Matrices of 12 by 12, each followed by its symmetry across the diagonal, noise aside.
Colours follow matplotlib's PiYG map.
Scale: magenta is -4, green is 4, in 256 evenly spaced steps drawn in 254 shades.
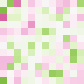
symmetric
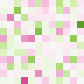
antisymmetric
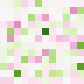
neither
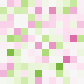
antisymmetric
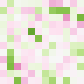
symmetric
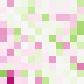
neither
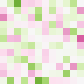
antisymmetric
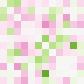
symmetric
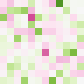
neither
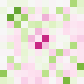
symmetric
